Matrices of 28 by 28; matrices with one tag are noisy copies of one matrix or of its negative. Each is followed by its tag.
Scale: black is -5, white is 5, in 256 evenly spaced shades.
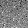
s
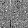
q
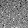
s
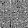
q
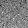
s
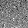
s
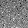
s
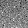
s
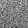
s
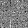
q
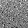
s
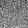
s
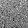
s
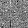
q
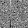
q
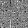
q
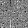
q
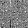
q
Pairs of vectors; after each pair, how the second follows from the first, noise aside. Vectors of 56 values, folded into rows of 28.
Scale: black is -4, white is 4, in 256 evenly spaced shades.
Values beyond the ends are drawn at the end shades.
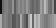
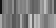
copied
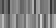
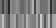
copied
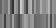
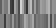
copied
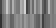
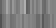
shrunk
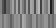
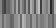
copied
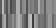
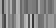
sign-scrambled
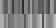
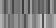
copied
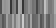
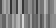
copied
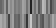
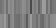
shrunk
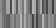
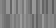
shrunk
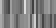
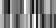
scaled up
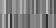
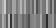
copied
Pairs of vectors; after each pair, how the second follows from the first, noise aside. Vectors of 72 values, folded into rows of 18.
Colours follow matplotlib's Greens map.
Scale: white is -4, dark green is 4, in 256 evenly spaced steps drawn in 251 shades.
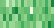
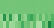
partly zeroed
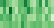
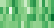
negated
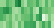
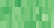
shrunk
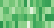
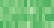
shrunk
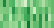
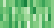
negated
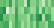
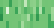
partly zeroed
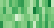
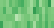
shrunk
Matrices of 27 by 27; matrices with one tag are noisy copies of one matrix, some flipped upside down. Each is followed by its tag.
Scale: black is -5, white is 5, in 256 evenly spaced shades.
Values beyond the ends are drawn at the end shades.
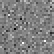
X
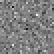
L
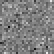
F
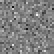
L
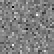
L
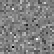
L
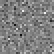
X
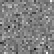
F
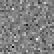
L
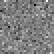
F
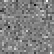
F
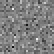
L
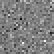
X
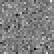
F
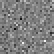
X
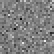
X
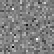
L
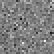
X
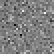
X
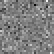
F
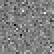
X
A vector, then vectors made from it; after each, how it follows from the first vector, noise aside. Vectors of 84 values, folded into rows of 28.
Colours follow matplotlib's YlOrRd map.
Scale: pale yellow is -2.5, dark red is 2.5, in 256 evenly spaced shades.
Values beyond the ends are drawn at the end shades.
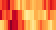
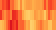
shrunk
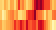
wrapped around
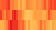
shrunk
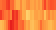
shrunk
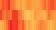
shrunk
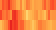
shrunk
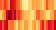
wrapped around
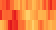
shrunk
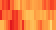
shrunk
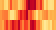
wrapped around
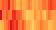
shrunk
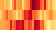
wrapped around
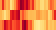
wrapped around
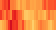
shrunk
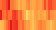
shrunk
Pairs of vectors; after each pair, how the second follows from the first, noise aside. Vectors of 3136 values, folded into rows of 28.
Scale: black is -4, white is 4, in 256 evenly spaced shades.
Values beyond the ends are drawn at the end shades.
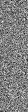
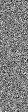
sign-scrambled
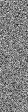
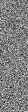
reversed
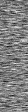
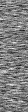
reversed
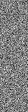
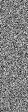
reversed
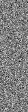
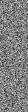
negated
